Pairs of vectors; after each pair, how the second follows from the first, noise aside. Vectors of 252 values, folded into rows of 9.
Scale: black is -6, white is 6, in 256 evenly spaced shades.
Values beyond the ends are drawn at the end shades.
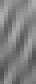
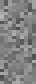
sign-scrambled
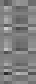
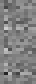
sign-scrambled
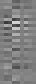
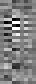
scaled up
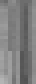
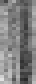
scaled up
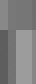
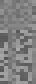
sign-scrambled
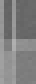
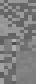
sign-scrambled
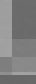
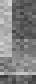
scaled up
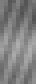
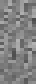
sign-scrambled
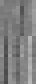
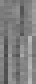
copied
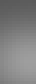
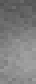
copied
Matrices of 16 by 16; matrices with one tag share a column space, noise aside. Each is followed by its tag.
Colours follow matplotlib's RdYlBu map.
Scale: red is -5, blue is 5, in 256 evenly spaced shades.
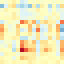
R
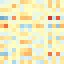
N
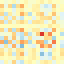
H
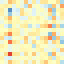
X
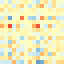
N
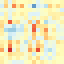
R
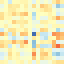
H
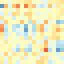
R
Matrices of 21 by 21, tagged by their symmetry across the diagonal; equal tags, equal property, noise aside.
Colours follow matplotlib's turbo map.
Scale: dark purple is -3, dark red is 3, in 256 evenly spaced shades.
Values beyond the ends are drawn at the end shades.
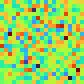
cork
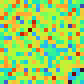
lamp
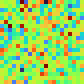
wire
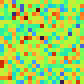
wire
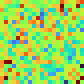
lamp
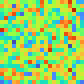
wire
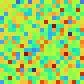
lamp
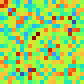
lamp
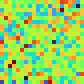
wire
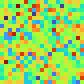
cork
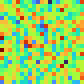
cork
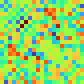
lamp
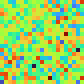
cork
